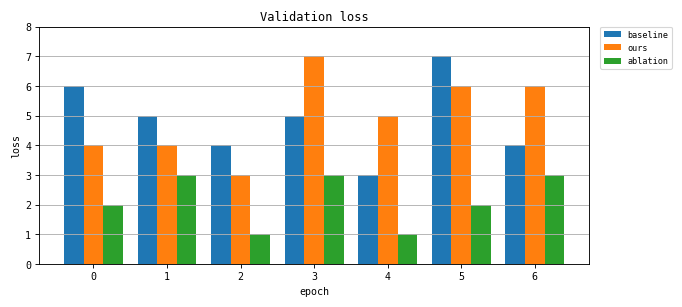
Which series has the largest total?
ours
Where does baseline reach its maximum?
5
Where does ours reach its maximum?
3
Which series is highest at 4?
ours
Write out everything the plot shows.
Title: Validation loss
x-axis: epoch, ticks 0 1 2 3 4 5 6
y-axis: loss, ticks 0 1 2 3 4 5 6 7 8
Legend: baseline, ours, ablation
Values:
baseline: 6 5 4 5 3 7 4
ours: 4 4 3 7 5 6 6
ablation: 2 3 1 3 1 2 3
